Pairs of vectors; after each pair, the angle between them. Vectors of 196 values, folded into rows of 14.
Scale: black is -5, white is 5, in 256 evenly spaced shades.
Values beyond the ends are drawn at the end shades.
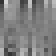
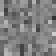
partly opposed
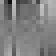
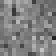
partly opposed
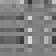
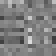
nearly parallel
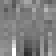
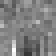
nearly parallel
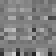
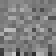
nearly parallel
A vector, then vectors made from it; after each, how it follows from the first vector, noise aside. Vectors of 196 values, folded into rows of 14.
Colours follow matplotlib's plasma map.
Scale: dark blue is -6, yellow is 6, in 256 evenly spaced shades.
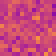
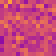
reversed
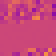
partly zeroed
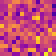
scaled up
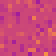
partly zeroed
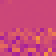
partly zeroed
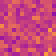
copied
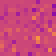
partly zeroed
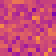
copied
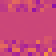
partly zeroed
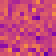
negated
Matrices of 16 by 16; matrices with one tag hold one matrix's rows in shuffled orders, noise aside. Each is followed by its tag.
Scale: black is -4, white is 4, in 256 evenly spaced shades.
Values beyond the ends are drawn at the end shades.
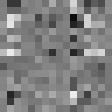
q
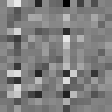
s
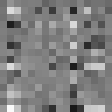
q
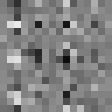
s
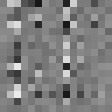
s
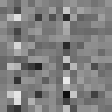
s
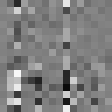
s
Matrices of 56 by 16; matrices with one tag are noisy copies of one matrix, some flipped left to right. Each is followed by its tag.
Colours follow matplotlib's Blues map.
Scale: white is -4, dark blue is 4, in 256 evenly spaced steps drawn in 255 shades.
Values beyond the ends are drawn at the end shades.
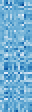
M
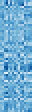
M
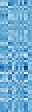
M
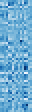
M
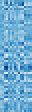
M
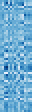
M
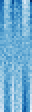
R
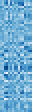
M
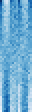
R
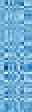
M
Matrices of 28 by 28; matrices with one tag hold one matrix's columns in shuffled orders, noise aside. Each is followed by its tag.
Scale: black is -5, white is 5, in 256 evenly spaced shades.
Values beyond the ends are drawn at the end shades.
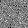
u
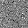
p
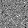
u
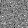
u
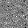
u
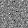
p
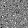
u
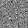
p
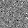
p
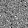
u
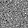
p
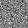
u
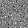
u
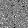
u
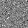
p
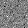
u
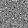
p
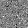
u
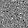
p
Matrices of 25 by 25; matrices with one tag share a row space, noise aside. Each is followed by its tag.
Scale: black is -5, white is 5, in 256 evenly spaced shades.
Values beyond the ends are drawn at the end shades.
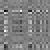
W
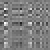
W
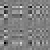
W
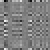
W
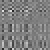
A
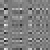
W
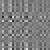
A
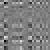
W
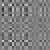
A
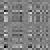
W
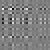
A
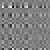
A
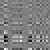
W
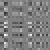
W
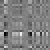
W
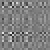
A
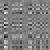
W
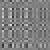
A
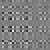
A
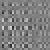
A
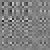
A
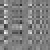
W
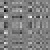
W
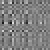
A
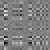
W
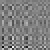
A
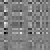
W
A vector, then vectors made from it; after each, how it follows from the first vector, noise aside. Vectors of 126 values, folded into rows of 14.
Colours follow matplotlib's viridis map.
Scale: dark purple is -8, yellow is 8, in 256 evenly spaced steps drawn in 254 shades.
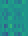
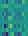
scaled up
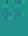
partly zeroed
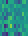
scaled up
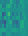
wrapped around
